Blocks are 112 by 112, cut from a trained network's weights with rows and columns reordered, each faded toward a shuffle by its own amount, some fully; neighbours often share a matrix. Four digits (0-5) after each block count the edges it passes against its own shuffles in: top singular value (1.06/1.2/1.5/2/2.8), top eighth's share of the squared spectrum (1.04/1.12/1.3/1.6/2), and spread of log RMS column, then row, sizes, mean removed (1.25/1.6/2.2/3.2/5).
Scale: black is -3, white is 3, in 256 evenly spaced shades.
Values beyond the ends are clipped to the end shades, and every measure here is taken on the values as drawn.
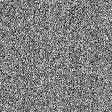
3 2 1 0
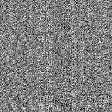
4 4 2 2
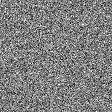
0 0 0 0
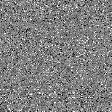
3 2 0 2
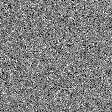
0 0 0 0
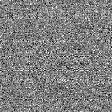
4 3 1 2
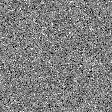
0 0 0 0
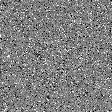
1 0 0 0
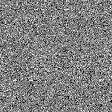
3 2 0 1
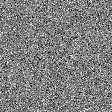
2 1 0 0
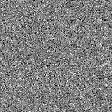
4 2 0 1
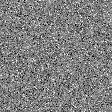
1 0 0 0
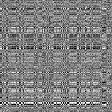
5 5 3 4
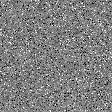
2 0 0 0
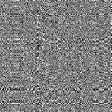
5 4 2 3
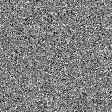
1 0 0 0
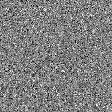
3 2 0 1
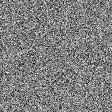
0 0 0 0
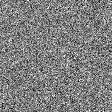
1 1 0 0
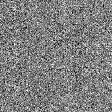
3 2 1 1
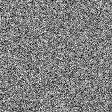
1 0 0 0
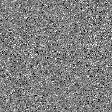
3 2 1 2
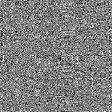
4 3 2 2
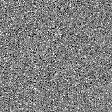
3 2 1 0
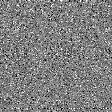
3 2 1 2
